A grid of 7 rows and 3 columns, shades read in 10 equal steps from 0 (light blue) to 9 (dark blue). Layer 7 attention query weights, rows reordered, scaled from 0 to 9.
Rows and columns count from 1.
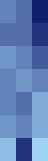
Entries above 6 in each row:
1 1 0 0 0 0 1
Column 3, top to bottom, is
9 8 6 4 2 2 0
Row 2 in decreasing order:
8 5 5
